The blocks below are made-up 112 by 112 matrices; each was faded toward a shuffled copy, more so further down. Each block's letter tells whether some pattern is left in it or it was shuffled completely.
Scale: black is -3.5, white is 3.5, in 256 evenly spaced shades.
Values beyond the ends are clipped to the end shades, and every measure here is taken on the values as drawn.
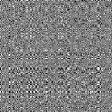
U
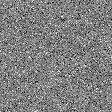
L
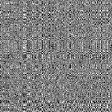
U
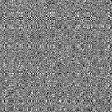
U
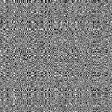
U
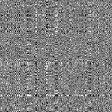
U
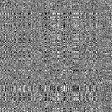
U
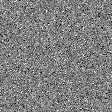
L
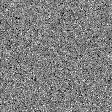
L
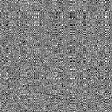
U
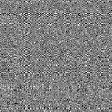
U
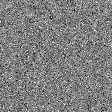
L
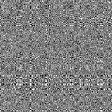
U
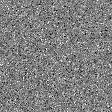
L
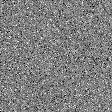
L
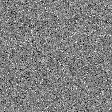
L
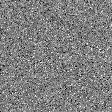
L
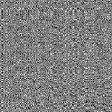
U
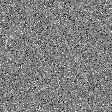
L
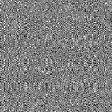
U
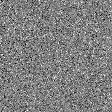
L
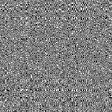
U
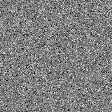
L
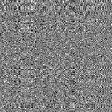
U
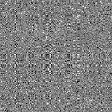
U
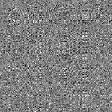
U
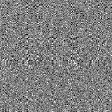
U
